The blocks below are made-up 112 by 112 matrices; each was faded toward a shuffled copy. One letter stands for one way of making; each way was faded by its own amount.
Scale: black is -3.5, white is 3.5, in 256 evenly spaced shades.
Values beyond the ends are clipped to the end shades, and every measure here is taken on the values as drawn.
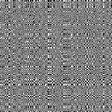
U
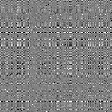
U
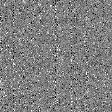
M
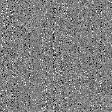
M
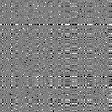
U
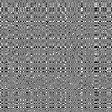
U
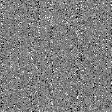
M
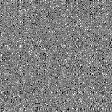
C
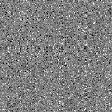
C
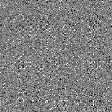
C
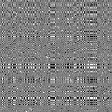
U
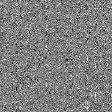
M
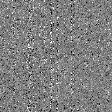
M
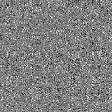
C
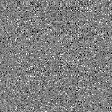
C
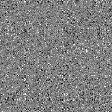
C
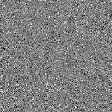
C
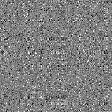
C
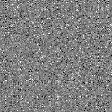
C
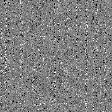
M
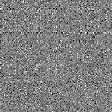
C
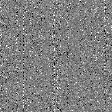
M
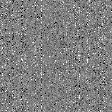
M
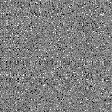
C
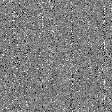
M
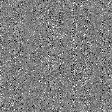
M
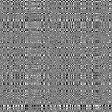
U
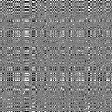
U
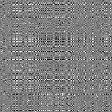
U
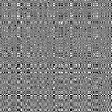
U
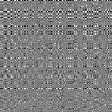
U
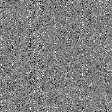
M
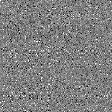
C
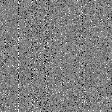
M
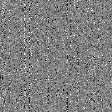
M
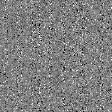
M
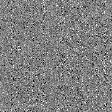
M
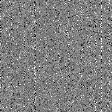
M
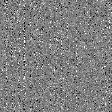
M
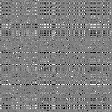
U
